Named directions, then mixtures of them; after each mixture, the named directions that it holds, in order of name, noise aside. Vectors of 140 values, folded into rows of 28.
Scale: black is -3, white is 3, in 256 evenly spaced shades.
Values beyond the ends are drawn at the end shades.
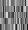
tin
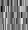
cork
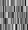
tin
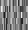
cork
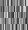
cork, tin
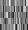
tin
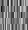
cork, tin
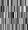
cork, tin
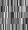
cork, tin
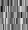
cork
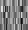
cork, tin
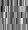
cork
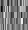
cork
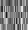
cork, tin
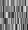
tin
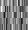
cork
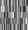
cork, tin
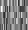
cork
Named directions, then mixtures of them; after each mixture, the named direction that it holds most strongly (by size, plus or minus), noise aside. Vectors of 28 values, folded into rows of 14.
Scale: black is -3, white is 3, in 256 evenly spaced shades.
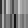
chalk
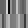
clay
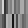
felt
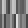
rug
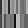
rug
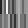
chalk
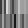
chalk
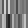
clay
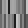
rug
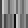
rug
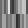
rug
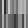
chalk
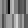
chalk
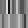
clay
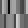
rug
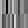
chalk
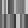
rug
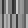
rug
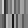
felt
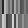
felt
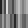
chalk
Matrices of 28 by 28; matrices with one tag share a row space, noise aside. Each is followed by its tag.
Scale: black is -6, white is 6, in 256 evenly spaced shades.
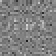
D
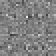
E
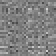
E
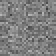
E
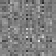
D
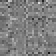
E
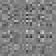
D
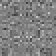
D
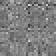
E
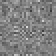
D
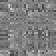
E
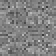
E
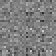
D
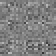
E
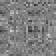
E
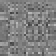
E
